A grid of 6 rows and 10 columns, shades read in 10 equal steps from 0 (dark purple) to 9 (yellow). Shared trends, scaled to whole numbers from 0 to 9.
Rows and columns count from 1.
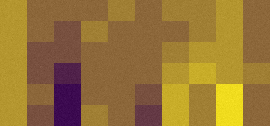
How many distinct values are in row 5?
7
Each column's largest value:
6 4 4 5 5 4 7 7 9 5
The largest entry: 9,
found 2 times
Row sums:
47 45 45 46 46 45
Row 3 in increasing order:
3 3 4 4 4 4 5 6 6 6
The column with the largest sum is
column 9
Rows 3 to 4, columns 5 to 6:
4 4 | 4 4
